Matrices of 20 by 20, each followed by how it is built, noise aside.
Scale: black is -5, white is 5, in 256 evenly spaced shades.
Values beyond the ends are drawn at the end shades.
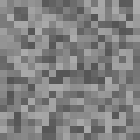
noise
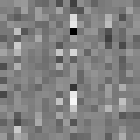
uneven columns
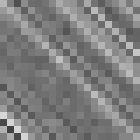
Toeplitz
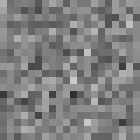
noise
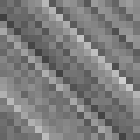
Toeplitz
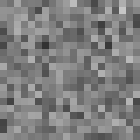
noise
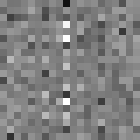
uneven columns
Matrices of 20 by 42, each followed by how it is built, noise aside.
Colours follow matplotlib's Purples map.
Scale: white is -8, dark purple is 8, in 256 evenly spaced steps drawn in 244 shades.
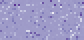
sparse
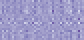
low rank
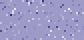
sparse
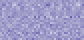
low rank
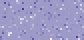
sparse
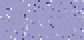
sparse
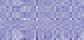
low rank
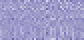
low rank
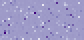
sparse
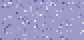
sparse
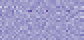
low rank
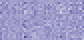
low rank
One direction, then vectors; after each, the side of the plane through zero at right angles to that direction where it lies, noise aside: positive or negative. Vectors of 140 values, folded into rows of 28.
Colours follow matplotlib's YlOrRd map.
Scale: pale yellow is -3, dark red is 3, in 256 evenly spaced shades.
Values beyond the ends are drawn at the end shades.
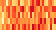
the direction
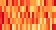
negative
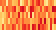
positive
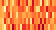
positive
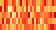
negative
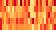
negative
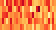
negative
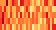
negative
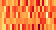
positive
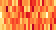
positive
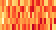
positive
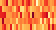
negative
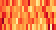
negative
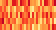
negative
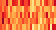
negative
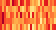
negative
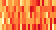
positive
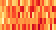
positive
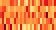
negative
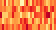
positive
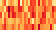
positive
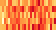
positive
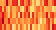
negative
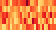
negative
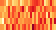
positive
